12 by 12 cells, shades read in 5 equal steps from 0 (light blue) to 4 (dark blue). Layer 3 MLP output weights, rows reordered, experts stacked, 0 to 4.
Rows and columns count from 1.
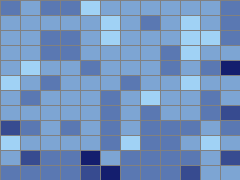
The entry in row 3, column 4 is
2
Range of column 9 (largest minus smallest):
1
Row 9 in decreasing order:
3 2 2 2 2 2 2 2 1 1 1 1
